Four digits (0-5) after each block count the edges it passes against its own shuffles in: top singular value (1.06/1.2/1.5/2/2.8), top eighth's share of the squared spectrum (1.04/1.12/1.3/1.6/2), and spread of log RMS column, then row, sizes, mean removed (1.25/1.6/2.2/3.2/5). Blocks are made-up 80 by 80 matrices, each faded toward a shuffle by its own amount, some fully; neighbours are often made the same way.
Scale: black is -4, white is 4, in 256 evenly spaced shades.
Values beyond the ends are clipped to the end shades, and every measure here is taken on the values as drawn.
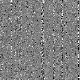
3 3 3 0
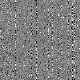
2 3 3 0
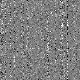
2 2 3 0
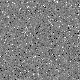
1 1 1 0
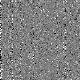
2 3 3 0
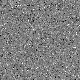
0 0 0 0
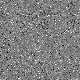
0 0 0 0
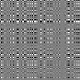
5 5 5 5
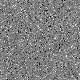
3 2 0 0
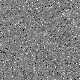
2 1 0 0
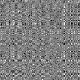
5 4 3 3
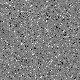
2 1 0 0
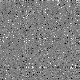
4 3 1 1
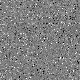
2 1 0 0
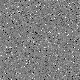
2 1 0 0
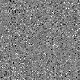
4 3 1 1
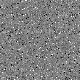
3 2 0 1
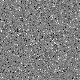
2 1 0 0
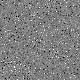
1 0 0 0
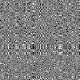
5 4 3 2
